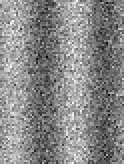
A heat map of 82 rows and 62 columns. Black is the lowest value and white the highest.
Stripes: upright, repeating 2 times. Odd rows or columns: none. Seam: none. Histogram: bell-shaped.
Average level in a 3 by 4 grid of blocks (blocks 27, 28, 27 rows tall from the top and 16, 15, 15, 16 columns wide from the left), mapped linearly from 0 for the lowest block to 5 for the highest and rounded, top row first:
5 0 5 0 | 5 0 5 0 | 5 0 5 0
